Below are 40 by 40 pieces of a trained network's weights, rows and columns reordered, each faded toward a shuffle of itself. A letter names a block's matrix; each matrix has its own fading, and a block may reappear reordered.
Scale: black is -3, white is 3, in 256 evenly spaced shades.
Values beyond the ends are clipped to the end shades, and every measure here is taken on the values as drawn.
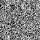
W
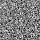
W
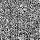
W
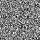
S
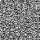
S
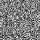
S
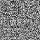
S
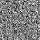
W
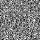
W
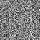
S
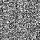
W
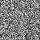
W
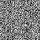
S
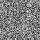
S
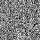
W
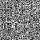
W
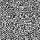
S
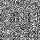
W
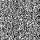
W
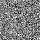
W
